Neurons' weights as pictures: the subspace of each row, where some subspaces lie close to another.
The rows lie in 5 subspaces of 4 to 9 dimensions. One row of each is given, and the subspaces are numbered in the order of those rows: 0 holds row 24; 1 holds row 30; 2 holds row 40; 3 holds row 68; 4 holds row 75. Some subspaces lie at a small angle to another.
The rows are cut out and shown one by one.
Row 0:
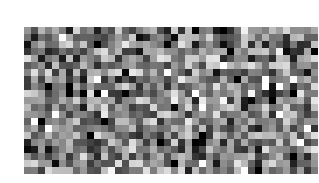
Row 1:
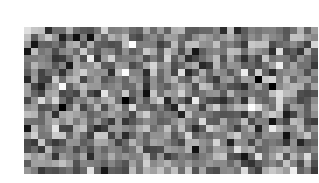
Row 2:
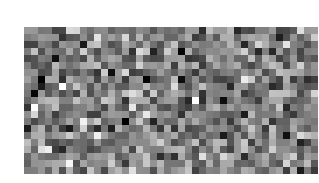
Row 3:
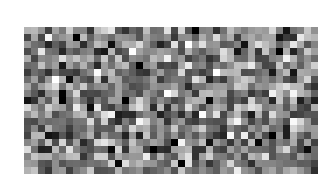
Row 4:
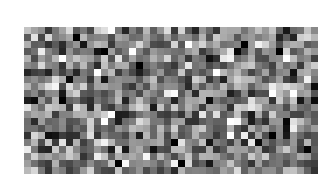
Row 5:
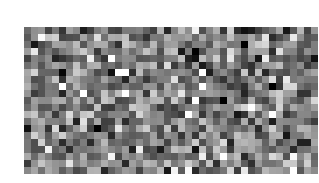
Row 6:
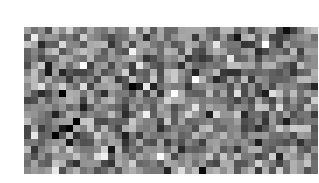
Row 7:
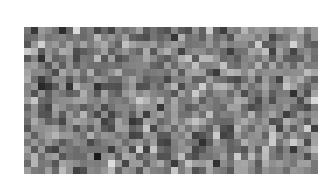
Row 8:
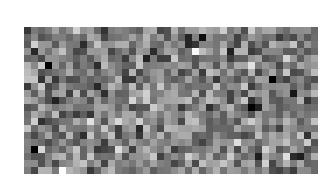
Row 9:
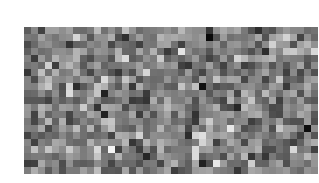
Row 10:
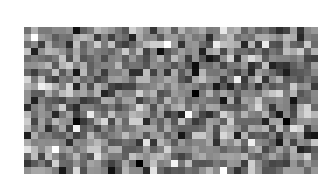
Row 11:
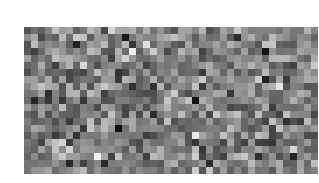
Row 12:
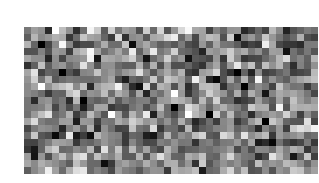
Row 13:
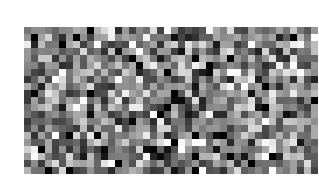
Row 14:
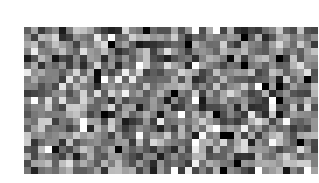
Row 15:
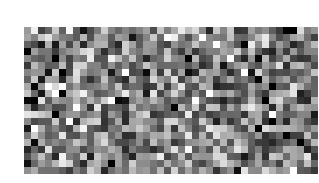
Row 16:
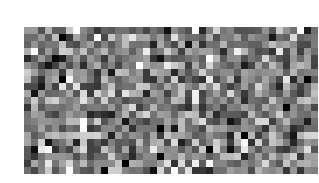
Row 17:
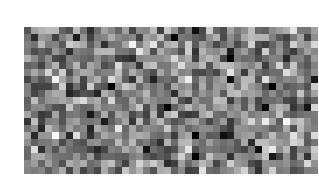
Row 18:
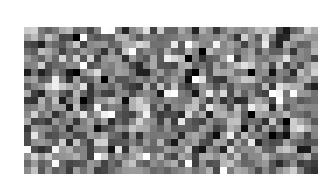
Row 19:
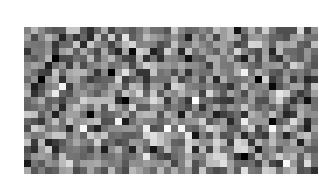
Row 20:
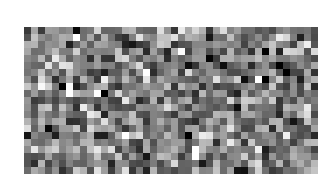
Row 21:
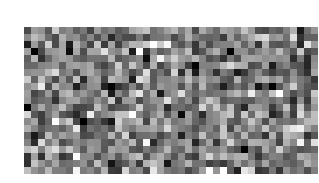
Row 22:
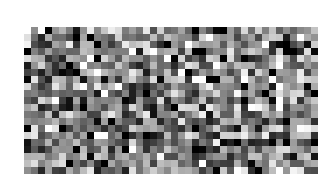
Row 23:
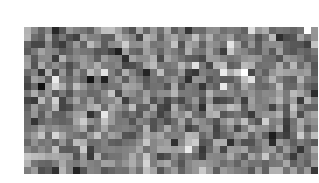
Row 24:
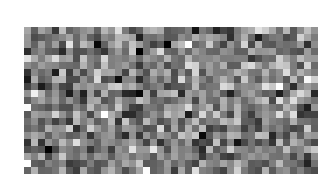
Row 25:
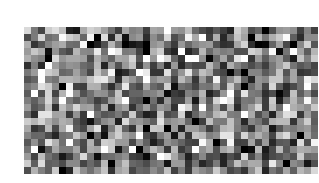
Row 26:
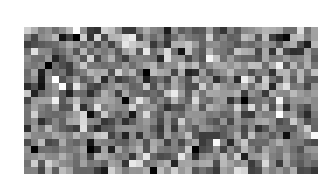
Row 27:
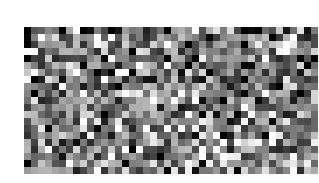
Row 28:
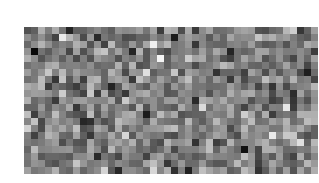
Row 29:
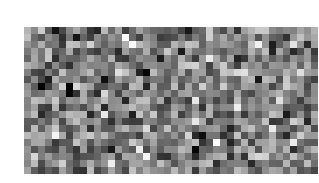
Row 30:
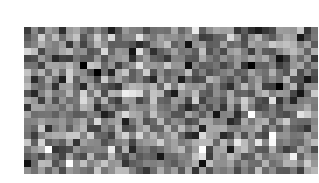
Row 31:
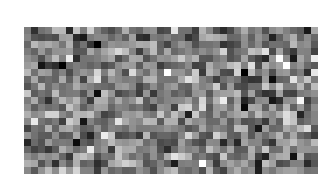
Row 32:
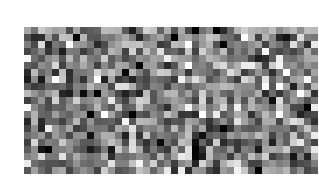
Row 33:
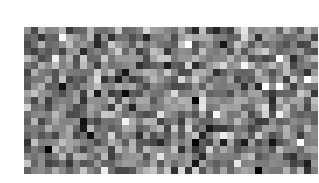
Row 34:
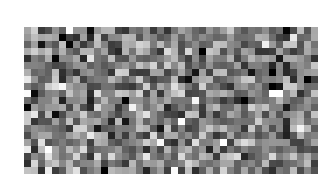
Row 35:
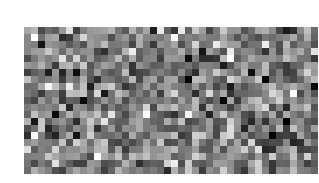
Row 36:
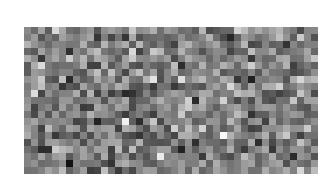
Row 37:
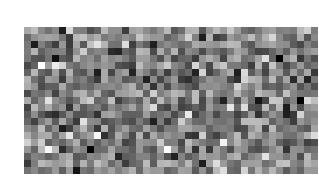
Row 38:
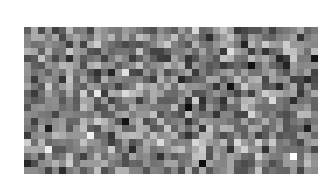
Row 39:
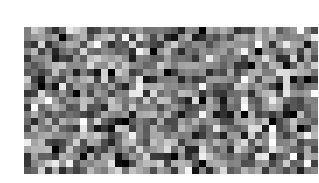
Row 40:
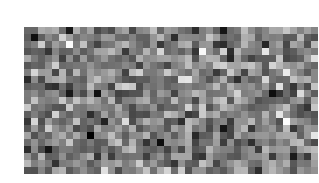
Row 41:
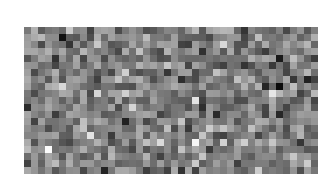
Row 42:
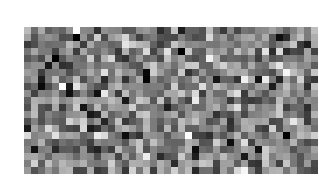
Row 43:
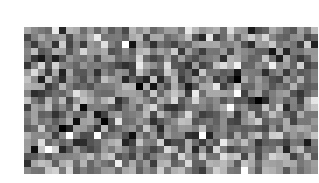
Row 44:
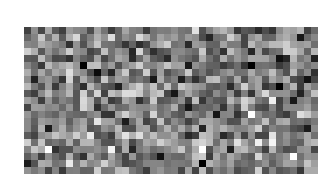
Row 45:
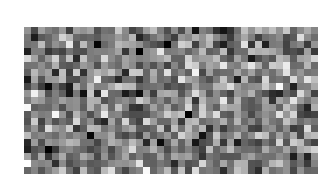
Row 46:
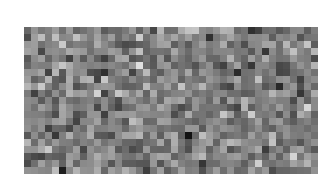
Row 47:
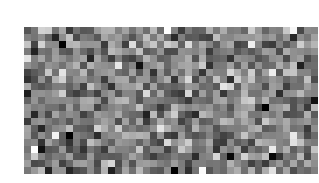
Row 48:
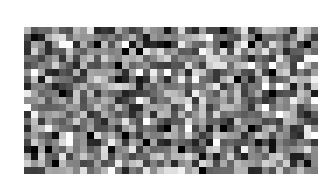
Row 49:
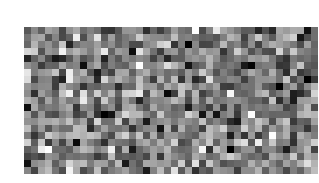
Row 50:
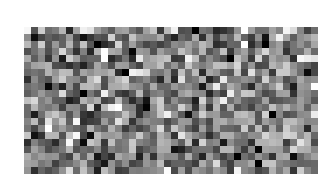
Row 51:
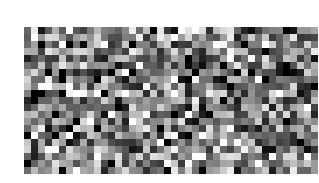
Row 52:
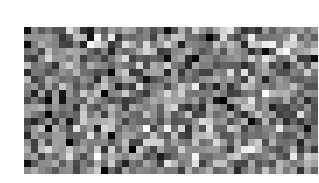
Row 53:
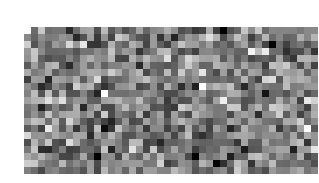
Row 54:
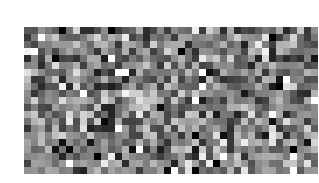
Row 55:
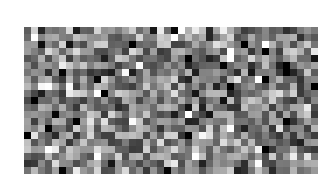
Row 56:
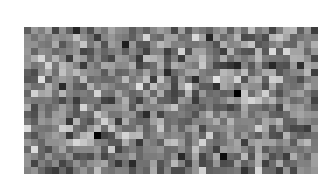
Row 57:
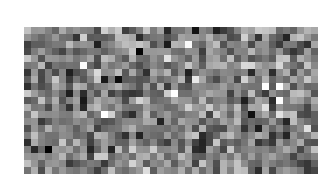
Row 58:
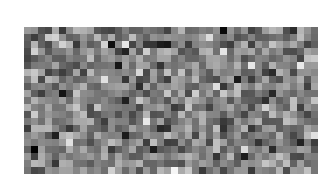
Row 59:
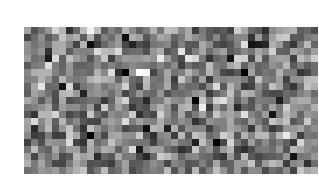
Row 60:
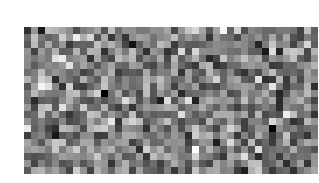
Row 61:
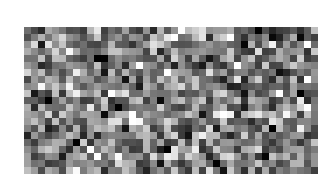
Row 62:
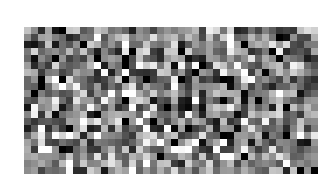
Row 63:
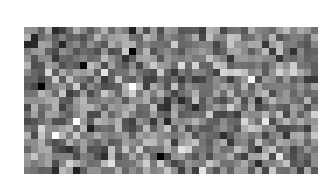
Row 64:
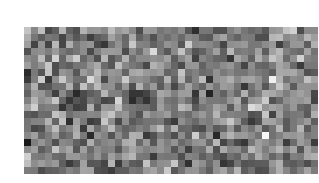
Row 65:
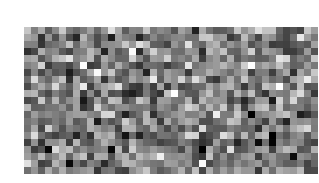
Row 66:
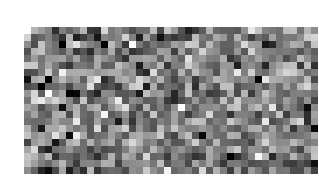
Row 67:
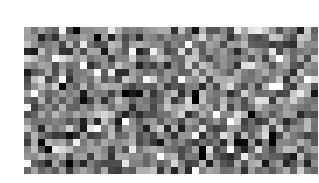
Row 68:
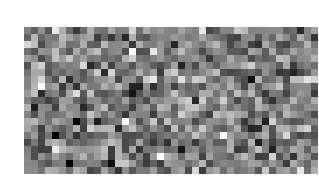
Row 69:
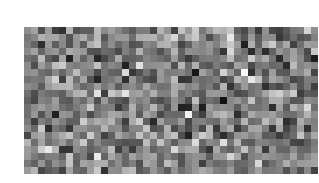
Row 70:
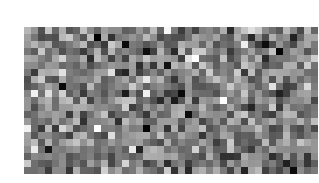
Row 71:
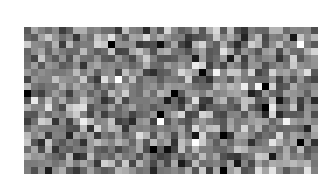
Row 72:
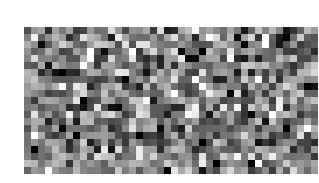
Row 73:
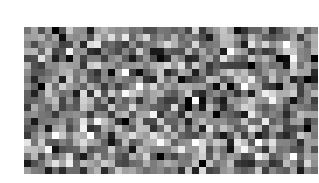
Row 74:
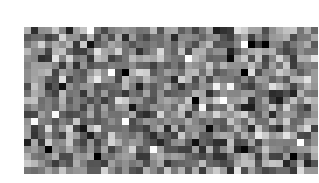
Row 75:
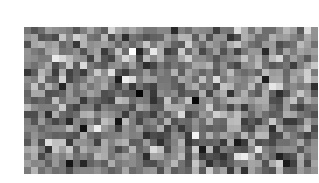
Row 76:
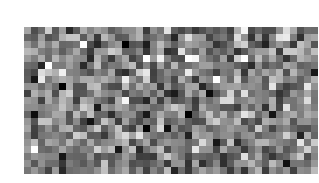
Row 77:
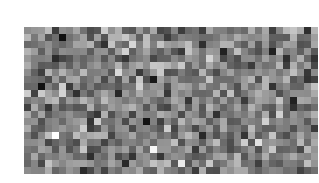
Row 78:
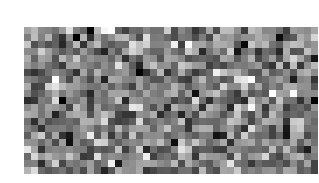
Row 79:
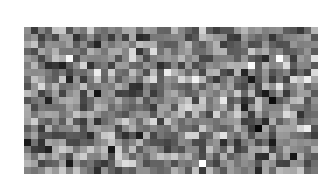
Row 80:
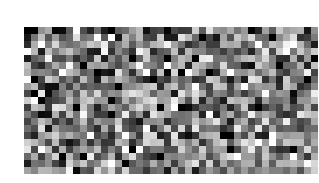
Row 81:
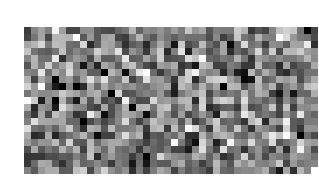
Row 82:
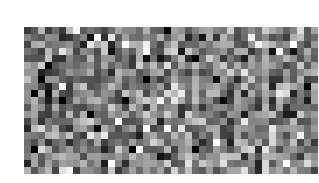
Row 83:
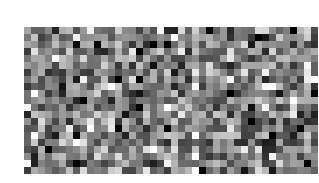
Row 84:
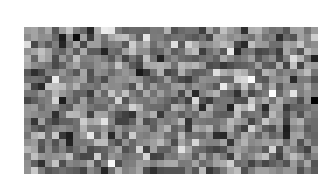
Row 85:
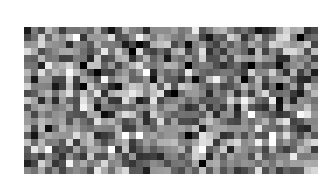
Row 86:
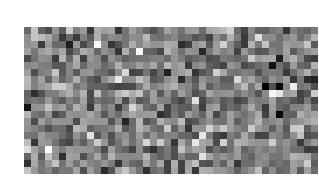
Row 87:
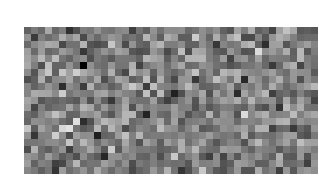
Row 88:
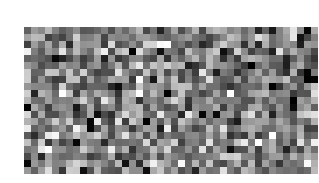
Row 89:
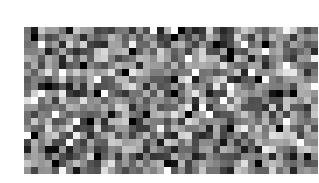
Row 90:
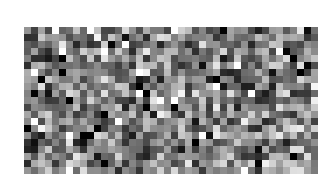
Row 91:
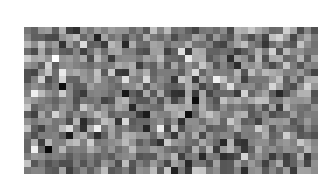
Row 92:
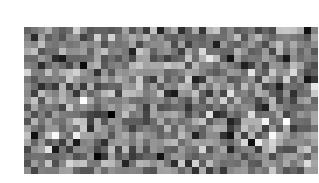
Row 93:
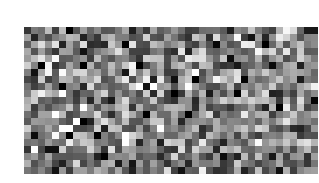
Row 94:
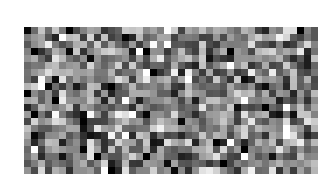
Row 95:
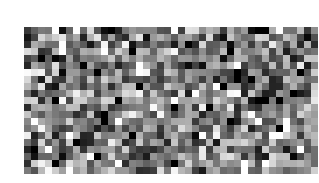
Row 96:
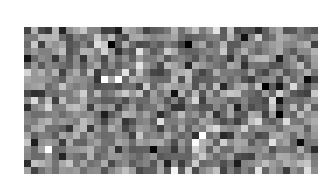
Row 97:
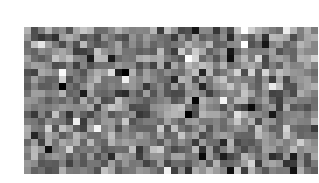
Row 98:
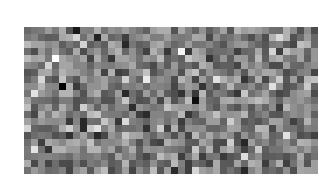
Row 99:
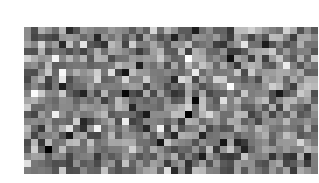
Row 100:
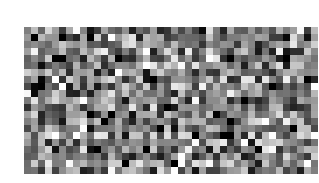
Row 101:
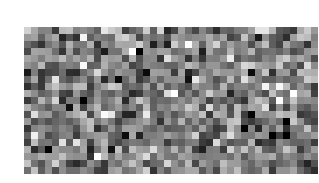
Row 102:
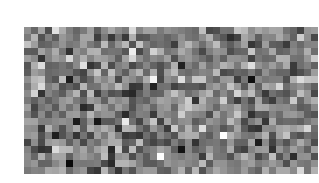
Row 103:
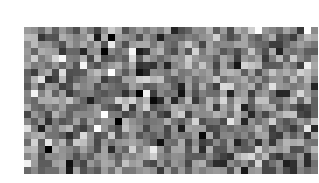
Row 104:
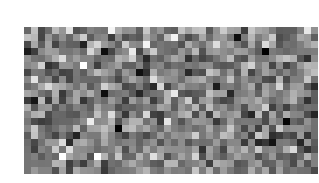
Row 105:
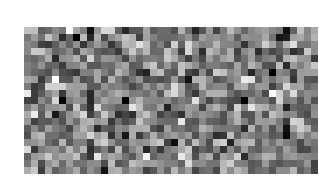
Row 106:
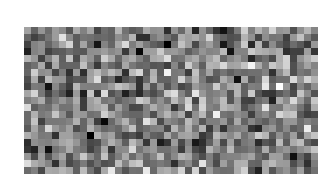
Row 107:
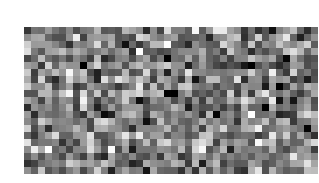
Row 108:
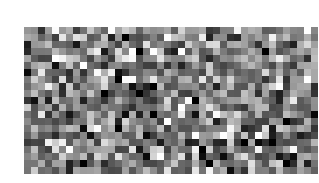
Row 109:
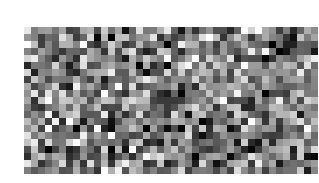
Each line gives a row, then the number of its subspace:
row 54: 4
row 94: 2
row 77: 0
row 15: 4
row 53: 4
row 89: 1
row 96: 2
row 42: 1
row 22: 4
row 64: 4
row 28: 0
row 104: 4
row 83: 0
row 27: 4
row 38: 1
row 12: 4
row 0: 0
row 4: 2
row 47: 2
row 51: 1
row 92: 0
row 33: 2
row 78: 2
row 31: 3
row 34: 2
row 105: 2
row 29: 4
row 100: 2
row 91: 1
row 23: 3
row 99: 1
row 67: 1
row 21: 2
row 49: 0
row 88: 0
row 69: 3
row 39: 3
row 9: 4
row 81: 3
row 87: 3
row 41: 2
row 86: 2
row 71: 2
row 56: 3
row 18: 0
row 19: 4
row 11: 4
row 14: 2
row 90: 4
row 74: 4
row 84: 2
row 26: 0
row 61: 3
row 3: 2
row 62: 3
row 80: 4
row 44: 1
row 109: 4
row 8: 4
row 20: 1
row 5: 4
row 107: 0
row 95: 1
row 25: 4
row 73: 1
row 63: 3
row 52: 4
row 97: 4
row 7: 4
